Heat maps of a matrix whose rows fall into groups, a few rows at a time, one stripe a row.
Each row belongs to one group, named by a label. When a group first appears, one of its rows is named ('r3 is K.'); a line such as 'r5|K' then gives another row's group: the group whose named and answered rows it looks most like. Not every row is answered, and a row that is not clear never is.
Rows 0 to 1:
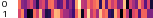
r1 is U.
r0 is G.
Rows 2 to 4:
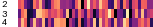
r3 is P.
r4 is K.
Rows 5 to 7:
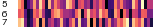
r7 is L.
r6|U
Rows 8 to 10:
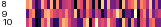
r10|U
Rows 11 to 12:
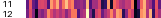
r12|P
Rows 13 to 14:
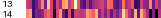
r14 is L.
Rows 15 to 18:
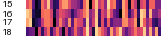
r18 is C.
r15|U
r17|L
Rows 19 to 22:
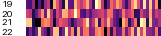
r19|C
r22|C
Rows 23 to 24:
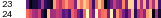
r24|G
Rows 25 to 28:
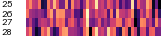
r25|G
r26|G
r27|P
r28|U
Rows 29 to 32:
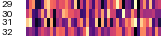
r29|P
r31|L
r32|P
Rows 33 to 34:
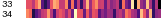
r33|G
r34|L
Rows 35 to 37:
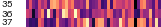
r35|P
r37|C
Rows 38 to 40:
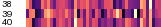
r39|P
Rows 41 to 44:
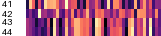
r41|P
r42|C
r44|C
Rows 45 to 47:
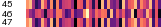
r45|K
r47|K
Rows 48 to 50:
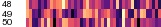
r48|G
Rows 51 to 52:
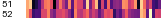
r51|L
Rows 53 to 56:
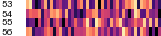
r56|L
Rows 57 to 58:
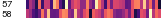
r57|C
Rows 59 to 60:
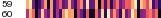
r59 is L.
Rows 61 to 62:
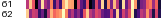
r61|K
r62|G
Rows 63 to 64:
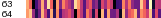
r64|K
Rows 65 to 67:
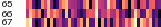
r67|L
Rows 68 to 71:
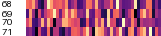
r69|P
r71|C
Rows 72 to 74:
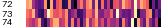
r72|L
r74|G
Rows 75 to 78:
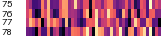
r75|U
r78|C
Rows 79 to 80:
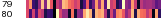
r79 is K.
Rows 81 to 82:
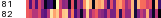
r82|G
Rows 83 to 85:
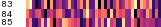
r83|L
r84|G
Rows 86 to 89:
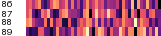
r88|L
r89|C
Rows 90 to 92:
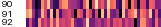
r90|U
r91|K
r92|P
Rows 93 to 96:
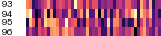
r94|L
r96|P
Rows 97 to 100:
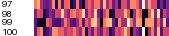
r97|L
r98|P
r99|C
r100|P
